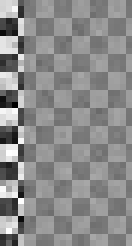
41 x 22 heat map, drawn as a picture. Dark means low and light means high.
Mirror symmetry: none. Grain: checkered. Seam: vertical, 20% of the way across, the right part calmer.
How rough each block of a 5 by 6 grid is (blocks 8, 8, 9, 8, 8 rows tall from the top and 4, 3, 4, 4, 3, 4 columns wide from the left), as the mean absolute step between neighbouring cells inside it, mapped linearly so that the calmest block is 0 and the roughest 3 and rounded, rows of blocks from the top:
2 0 0 0 0 0 / 3 0 0 0 0 0 / 3 0 0 0 0 0 / 2 0 0 0 0 0 / 2 0 0 0 0 0
